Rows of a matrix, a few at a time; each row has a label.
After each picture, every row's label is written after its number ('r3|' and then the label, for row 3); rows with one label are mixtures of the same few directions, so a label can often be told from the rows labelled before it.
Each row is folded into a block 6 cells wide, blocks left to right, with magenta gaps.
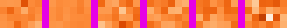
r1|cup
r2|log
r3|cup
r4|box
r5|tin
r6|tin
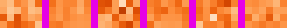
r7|tin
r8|log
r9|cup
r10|tin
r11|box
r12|tin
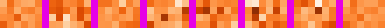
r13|box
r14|tin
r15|cup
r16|box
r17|cup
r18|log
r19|cup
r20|box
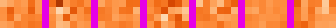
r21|log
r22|log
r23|box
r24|box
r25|box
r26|cup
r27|log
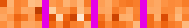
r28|box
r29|tin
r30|tin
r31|tin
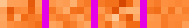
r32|log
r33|box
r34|box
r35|cup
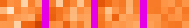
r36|cup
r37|log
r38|log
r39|cup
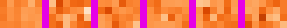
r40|log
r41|box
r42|cup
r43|tin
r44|log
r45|tin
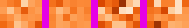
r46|cup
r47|log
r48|box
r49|log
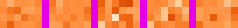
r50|log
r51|box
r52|box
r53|tin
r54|box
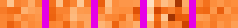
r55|log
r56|log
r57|box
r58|log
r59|cup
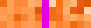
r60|box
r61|box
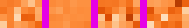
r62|tin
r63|cup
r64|tin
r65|box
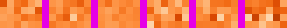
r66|box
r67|tin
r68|log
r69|tin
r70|tin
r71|tin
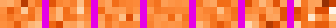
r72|cup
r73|log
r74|tin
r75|tin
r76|cup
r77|cup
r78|box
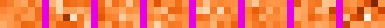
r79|cup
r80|tin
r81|log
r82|log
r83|cup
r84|log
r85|box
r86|tin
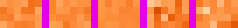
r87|box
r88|box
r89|log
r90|log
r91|cup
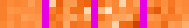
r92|log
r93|box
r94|cup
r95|cup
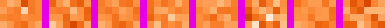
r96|cup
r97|cup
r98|cup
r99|log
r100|box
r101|log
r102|cup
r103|box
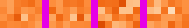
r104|tin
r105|tin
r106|box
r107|cup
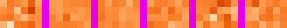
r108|log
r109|tin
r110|log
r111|cup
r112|box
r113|log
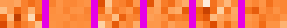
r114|tin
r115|box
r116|box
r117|box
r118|log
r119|cup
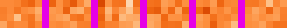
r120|box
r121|box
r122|log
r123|cup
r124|cup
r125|cup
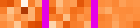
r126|cup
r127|box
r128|cup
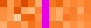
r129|box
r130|log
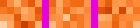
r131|cup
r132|box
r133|cup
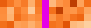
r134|log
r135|cup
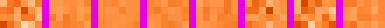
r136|cup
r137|tin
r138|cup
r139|cup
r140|log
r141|cup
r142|box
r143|log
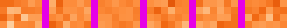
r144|log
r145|box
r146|cup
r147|cup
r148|cup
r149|tin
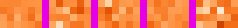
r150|tin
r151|log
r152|log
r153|box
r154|cup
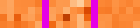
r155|tin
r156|box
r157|cup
